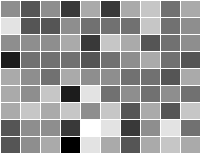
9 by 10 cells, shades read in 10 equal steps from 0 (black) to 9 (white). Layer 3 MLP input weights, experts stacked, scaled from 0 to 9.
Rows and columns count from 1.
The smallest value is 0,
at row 9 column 4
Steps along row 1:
down up down up down up up down up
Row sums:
46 47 48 38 48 49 57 51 50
